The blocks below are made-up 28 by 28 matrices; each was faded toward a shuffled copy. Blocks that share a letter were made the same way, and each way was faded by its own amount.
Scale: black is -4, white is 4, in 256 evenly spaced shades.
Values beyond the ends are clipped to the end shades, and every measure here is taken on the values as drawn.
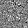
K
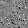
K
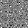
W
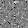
K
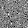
K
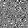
W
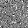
K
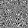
W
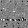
W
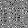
W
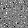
K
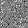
K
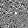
W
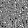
K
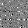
W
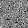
K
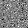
K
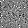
K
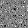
K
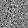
K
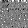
W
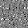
W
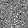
K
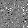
K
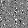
K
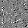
W
